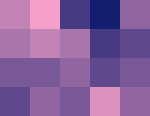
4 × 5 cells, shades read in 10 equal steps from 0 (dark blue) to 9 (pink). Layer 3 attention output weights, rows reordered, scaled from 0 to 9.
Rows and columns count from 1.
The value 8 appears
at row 4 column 4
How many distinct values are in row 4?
4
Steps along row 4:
up down up down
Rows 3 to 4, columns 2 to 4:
4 5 3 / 5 4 8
